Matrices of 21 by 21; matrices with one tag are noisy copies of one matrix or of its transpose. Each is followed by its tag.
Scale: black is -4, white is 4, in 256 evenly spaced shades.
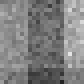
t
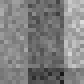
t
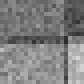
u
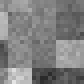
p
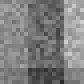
t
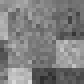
p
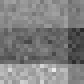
t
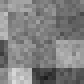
p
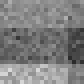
t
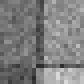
u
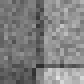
u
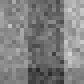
t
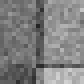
u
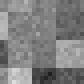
p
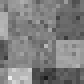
p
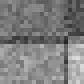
u
